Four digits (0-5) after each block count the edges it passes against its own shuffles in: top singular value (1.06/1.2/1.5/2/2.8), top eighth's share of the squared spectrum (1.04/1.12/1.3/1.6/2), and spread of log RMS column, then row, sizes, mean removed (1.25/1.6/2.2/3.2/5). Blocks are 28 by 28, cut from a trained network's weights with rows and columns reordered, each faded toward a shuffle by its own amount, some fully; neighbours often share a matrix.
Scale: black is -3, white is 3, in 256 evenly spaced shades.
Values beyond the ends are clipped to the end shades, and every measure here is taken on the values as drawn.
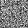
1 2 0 0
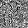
2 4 2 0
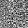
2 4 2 0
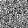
2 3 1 0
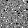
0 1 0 0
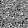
1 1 0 0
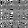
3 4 3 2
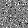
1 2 1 0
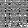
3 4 2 2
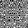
2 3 2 0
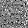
0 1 1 0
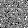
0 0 0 0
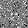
0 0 0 0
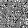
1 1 0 0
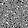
0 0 0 0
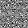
1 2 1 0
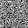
1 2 0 0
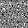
1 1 1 0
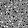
0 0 0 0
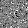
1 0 0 0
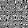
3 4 2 2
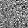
2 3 1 0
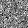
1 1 0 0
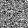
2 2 0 1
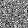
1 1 0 0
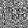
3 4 2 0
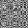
4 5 3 1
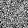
0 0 0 0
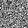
0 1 0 0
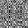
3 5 3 0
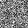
0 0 0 0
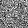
0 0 0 0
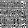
2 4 2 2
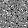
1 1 0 0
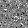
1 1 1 0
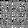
2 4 2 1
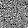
0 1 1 0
